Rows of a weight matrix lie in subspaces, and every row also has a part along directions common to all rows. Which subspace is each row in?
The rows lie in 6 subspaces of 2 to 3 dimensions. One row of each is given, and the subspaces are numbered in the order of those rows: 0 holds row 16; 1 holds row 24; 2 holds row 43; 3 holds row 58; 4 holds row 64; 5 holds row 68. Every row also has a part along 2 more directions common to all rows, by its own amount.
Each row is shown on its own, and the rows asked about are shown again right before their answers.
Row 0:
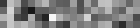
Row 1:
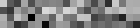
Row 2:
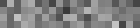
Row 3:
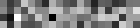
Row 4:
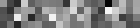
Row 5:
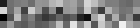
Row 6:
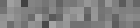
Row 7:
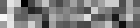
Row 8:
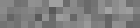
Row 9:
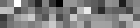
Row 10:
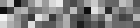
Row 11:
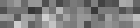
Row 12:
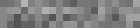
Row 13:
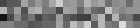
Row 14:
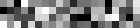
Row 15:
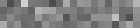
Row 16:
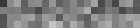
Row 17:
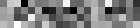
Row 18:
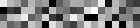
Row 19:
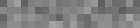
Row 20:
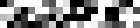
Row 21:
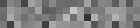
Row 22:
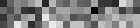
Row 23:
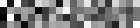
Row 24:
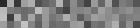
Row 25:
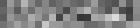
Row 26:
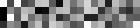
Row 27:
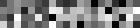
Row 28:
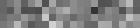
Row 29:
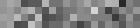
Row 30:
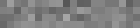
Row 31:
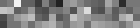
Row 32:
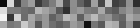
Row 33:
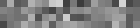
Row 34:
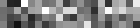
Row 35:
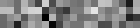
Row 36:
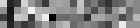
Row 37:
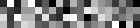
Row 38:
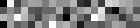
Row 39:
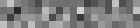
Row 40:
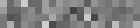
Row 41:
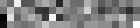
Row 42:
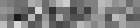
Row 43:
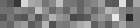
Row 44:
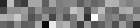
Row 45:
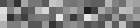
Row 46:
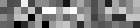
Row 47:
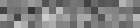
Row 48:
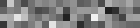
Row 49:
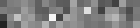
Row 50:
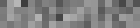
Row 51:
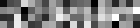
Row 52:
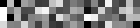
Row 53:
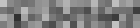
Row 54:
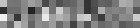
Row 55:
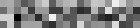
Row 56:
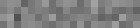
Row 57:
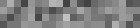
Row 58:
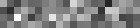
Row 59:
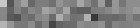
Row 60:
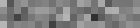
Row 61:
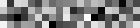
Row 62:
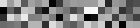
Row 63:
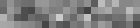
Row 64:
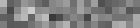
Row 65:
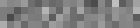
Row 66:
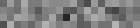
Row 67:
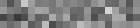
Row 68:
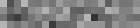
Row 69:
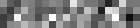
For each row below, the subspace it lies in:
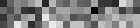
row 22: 0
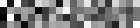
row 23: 1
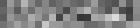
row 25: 2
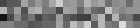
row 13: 0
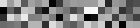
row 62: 1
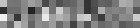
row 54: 0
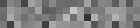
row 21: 5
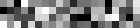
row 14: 2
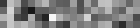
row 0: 4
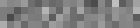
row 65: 2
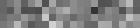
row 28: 0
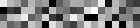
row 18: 1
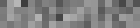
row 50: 5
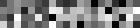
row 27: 4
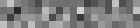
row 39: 2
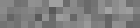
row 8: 2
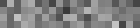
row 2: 1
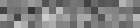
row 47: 0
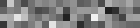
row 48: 5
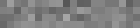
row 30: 2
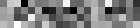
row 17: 3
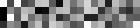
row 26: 1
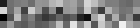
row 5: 0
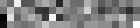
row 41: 1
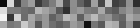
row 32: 1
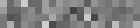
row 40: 5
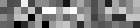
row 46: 3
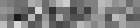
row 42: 3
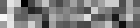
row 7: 4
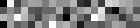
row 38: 5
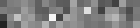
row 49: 3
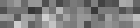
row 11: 0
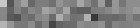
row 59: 5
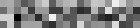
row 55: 4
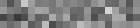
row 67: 5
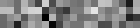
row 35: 0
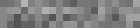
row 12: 3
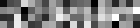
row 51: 4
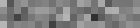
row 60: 5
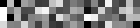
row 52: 1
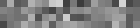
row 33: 2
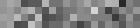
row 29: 0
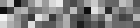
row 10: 2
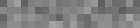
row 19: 0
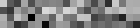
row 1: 3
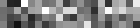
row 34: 3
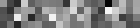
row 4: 3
